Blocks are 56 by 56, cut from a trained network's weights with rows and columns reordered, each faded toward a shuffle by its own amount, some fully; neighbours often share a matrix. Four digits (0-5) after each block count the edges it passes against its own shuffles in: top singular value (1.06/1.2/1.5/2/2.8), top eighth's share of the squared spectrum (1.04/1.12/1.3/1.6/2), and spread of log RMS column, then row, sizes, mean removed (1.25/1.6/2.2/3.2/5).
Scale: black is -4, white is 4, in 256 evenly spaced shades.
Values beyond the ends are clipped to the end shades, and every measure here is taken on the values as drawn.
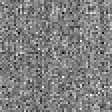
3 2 0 1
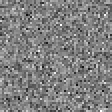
2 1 0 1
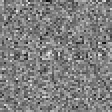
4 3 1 2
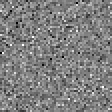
0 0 0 0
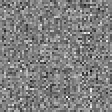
3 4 3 1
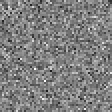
0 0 0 0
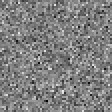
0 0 0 0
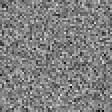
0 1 0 0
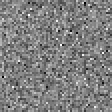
0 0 0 0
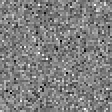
0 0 0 0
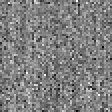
2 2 0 1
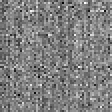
3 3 0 2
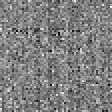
2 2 0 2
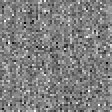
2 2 0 1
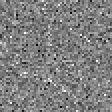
0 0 0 0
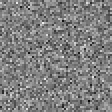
0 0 0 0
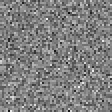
1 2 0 0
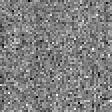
1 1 0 1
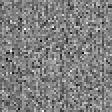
2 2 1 1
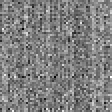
3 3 0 2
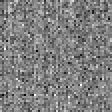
2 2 0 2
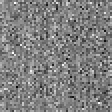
2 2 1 1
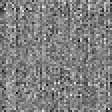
3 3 0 2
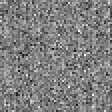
2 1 0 0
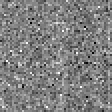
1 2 0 1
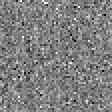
1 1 0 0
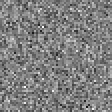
1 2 0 0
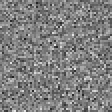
1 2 0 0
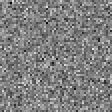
1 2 0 0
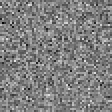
2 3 0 1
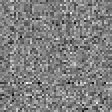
3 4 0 2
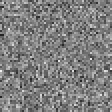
3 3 0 1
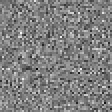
3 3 1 2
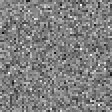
1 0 1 0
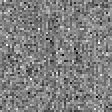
1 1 0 0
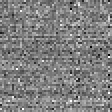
3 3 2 0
